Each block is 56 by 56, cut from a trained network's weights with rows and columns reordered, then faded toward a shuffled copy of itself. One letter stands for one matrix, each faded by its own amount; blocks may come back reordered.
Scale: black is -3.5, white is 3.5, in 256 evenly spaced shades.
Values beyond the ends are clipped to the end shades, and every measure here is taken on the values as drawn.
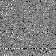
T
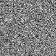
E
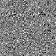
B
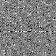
T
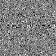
B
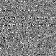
B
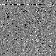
T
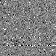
T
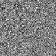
E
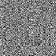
E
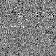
B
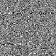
B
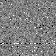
T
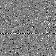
T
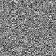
E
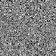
B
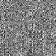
E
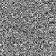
E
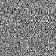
E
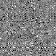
T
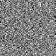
E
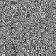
E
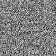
E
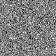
B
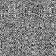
E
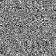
E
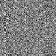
E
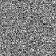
E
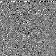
T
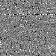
T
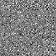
B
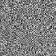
E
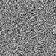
E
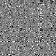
T
